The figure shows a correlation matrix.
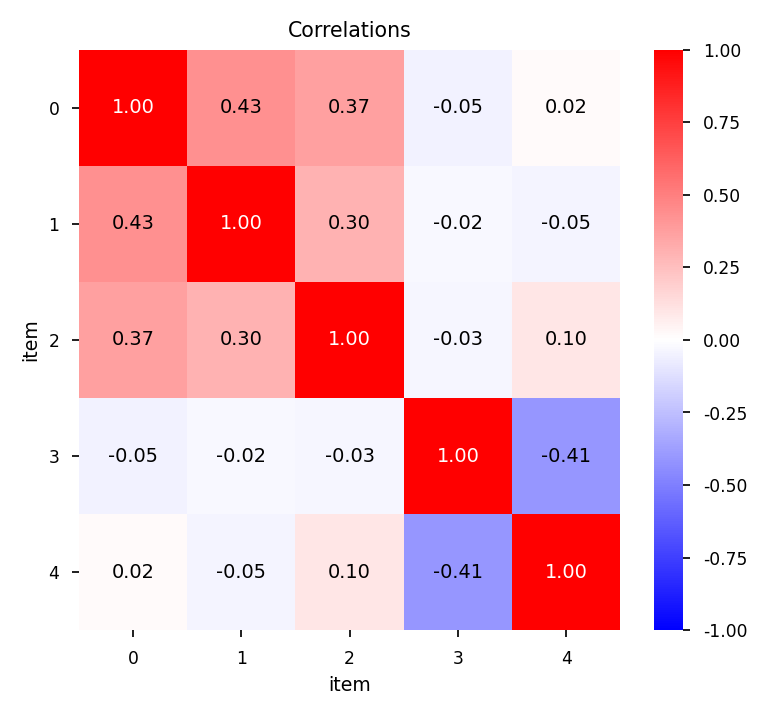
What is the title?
Correlations
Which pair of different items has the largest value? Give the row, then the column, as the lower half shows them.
1, 0
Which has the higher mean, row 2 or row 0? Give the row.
0
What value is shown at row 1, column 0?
0.43
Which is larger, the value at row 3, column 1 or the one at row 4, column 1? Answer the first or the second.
the first
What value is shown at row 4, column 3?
-0.41
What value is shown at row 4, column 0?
0.02
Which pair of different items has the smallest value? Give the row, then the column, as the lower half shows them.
4, 3
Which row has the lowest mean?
3
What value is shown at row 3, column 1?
-0.02
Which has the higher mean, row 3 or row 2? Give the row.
2
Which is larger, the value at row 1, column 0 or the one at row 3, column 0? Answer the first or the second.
the first
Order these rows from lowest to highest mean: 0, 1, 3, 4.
3, 4, 1, 0
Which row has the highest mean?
0
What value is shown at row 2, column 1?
0.30
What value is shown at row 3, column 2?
-0.03
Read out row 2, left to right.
0.37 0.30 1.00 -0.03 0.10
